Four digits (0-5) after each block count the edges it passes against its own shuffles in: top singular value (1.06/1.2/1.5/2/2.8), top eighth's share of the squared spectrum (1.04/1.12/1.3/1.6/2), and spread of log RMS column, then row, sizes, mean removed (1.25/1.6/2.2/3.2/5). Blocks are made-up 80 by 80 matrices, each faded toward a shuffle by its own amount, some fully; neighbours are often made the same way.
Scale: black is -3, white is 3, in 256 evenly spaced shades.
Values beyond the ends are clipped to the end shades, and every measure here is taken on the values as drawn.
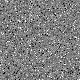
0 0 0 0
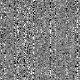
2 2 4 0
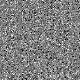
0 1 2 0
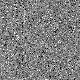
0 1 1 0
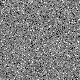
0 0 0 0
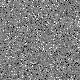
2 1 0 0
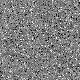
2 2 0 0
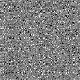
4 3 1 1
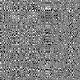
4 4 3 3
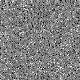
3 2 0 1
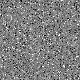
2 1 0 0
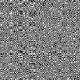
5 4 3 3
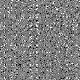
4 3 2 1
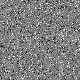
0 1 0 0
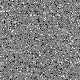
2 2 0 0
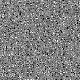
3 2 1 1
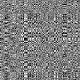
5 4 3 3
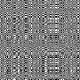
5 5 4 4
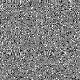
3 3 1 1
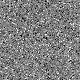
1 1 0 0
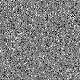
3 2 1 1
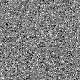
3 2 0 0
